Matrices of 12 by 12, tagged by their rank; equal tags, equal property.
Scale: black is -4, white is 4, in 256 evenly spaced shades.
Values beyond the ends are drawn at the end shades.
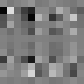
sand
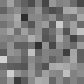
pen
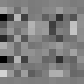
sand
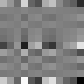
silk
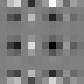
silk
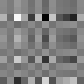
silk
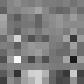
sand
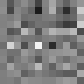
sand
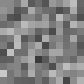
pen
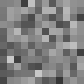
pen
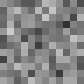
pen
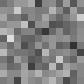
pen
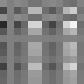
silk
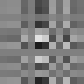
silk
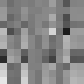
sand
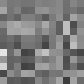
sand
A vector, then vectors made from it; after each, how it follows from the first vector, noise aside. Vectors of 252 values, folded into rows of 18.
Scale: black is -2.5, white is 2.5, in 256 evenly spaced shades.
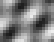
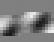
partly zeroed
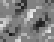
partly zeroed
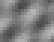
shrunk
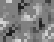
partly zeroed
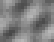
shrunk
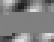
partly zeroed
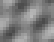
shrunk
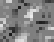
partly zeroed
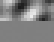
partly zeroed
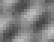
shrunk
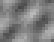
shrunk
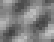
shrunk
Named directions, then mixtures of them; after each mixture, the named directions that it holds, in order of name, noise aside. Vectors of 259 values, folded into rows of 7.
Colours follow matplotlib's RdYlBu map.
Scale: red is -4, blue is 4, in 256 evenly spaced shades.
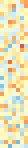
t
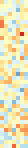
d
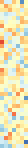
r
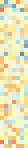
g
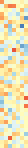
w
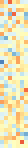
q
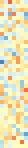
q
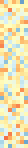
q, r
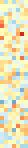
d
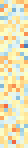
g, t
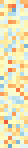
t, w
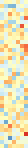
d, w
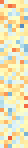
w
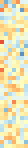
g, r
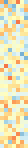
g, q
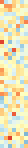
r, w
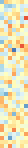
r, w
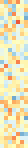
g, q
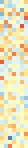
q, w
